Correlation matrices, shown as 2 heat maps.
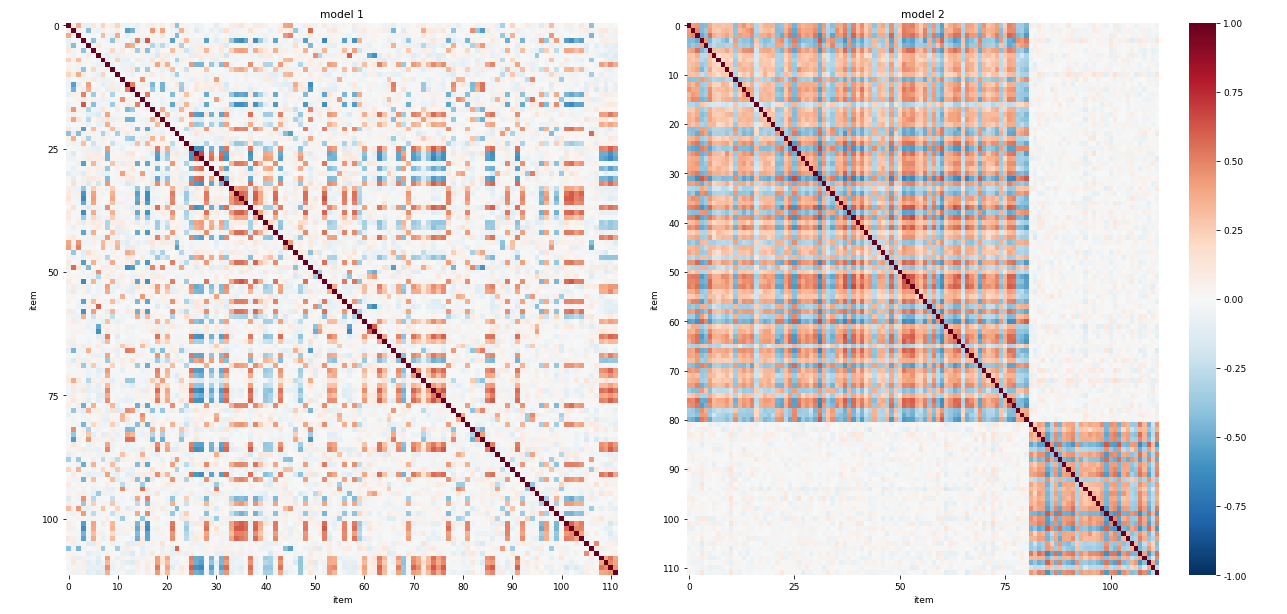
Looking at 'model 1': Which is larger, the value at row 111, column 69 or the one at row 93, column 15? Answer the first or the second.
the first
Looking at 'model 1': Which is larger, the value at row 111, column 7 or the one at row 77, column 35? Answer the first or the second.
the second
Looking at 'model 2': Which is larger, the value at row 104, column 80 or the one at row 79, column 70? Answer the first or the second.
the first
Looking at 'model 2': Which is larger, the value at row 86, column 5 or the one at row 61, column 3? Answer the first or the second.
the first
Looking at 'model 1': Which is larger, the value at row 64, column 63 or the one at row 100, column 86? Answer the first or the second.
the first
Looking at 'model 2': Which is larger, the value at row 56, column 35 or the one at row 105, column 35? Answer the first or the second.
the first
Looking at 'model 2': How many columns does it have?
112
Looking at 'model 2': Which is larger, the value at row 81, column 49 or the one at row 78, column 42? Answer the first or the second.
the first
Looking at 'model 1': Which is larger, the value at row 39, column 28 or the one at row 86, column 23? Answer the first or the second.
the first
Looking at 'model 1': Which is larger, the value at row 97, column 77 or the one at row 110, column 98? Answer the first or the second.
the first
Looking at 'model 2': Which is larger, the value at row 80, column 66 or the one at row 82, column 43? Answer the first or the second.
the second
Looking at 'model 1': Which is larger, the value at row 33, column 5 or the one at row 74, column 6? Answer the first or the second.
the first
